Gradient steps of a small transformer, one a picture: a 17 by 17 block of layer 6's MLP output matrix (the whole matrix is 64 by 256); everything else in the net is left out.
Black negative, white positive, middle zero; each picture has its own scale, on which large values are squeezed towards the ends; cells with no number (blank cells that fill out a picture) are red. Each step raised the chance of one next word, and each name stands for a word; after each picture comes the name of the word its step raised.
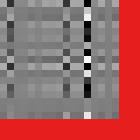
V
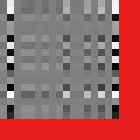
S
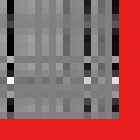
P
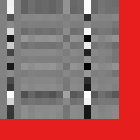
S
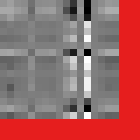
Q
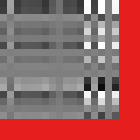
S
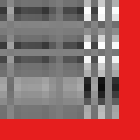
V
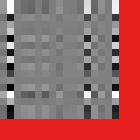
S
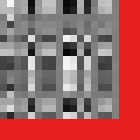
Q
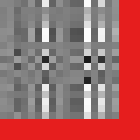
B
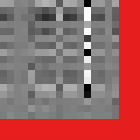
V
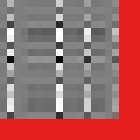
B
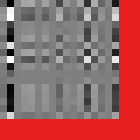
V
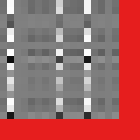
B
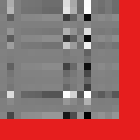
S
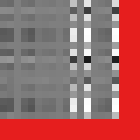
B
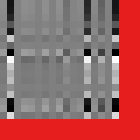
Q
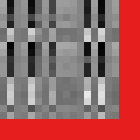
P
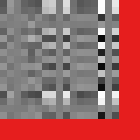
S
